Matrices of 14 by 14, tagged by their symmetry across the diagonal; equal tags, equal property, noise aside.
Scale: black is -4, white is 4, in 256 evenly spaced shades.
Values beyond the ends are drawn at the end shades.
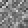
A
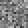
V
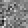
V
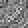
A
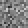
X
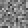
X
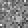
A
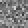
V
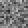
V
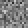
V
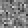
X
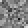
A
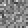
A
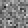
X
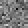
V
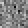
V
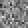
V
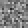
X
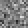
X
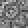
A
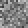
A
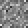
A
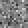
X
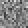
V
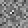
A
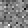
X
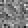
X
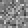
A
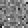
X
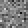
V
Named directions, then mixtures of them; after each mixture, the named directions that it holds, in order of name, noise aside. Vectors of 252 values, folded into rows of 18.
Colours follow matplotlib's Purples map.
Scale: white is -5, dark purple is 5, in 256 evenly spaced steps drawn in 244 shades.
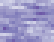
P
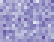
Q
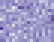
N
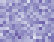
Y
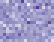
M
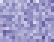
Q, Y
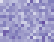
Q, Y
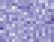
N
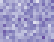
Q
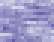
P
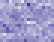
M, P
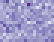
M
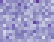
Q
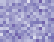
Y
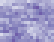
P, Y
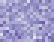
Y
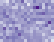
M, P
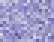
Y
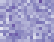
N, Y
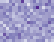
M, Y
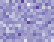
M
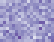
Y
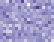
M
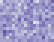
Q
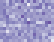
M, Y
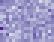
N, Y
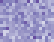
Q, Y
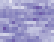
P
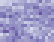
P, Y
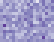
Q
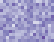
N, Q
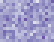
Q
